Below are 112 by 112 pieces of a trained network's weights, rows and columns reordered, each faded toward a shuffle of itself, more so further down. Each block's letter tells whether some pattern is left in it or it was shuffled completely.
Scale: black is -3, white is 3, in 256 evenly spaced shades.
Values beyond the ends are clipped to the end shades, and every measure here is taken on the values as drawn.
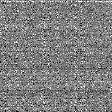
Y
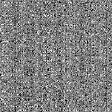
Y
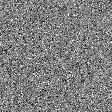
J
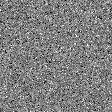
J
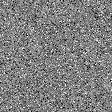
J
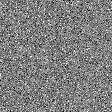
J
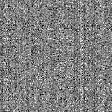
Y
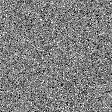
J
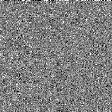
Y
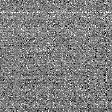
Y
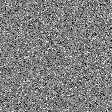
J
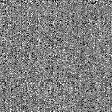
Y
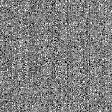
Y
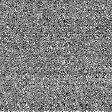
Y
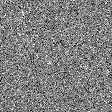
J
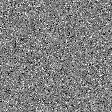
J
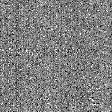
Y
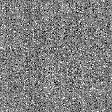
Y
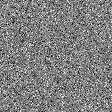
J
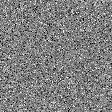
J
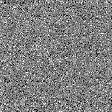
Y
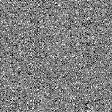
Y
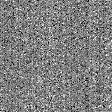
Y
